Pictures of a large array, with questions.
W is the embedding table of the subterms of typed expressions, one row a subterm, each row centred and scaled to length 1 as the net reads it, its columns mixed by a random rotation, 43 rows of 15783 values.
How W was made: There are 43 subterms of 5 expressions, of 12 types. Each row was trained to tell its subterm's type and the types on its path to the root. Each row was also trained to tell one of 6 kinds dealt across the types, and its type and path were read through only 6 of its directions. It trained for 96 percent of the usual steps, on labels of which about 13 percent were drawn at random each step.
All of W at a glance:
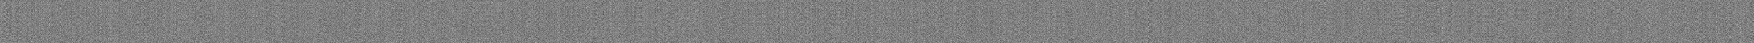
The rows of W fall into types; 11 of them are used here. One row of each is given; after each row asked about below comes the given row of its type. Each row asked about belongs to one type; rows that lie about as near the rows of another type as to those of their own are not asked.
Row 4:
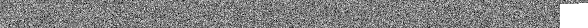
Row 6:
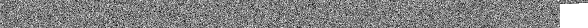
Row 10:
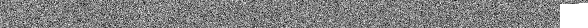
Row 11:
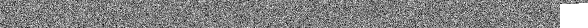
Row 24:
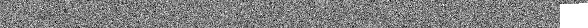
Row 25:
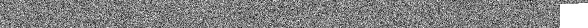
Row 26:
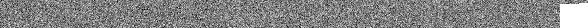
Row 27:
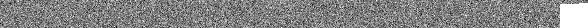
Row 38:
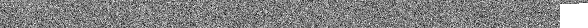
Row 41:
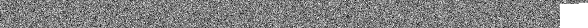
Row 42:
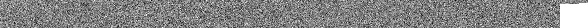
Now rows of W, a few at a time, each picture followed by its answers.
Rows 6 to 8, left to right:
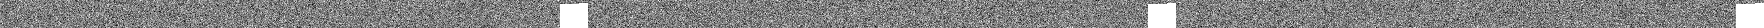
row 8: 27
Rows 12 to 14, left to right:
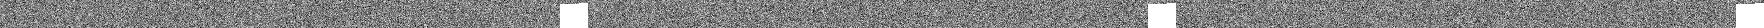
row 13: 42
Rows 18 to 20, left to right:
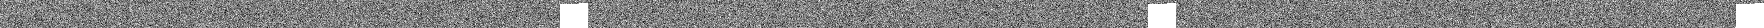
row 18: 42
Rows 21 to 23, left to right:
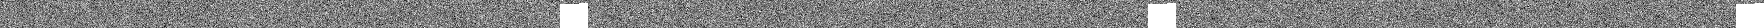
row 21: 26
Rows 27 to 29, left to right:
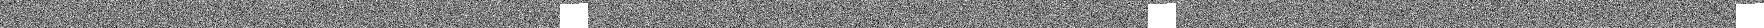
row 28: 27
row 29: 42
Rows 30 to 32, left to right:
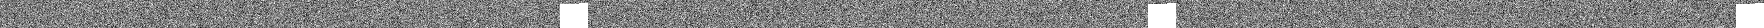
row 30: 4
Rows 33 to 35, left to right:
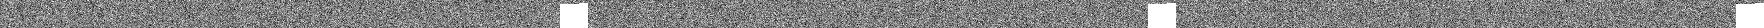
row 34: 41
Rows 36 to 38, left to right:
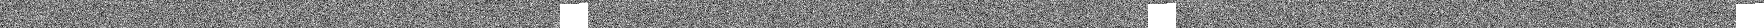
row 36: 26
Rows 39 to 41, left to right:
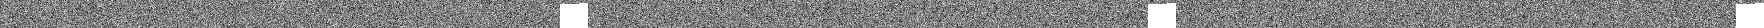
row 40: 27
